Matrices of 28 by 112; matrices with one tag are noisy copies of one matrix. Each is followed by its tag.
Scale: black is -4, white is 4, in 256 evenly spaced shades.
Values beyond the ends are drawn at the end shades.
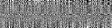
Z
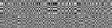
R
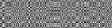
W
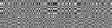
R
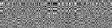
R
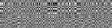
R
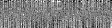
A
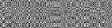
W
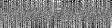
A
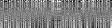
A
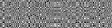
W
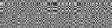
R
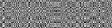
W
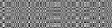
W
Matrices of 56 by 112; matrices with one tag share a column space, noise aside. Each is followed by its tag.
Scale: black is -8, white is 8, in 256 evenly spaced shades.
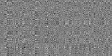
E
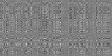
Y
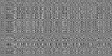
Y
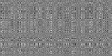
Y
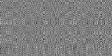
E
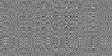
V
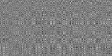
E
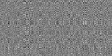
E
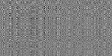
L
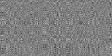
E
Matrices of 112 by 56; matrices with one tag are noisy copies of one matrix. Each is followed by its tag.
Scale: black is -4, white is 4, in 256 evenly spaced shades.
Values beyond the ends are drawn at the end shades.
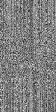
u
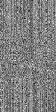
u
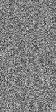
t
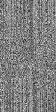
u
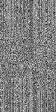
u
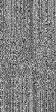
u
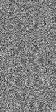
t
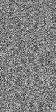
t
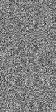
t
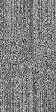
u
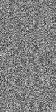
t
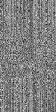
u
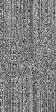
u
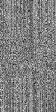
u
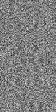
t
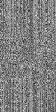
u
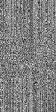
u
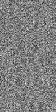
t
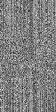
u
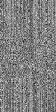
u
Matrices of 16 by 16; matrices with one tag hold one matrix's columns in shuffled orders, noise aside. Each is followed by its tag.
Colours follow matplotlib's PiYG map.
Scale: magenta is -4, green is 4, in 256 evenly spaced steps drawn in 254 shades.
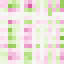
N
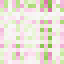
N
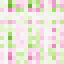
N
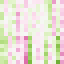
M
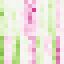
M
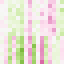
M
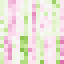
M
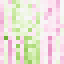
M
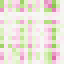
N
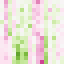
M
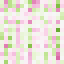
N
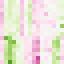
M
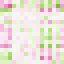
N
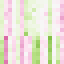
M
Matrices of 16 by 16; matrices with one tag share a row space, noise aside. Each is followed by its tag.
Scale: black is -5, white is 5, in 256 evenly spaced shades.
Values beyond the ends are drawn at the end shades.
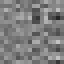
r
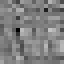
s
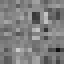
r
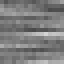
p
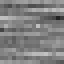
p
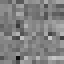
s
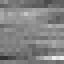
p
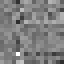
s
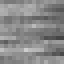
p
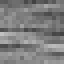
p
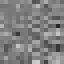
r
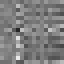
s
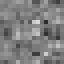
r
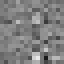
r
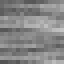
p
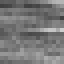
p
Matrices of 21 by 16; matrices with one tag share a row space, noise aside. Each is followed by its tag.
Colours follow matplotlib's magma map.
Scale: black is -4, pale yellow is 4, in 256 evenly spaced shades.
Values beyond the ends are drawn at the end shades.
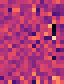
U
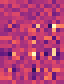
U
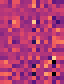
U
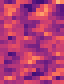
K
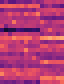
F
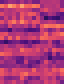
F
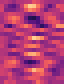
K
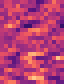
K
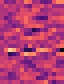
K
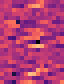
K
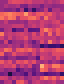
F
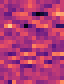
K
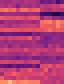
F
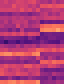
F
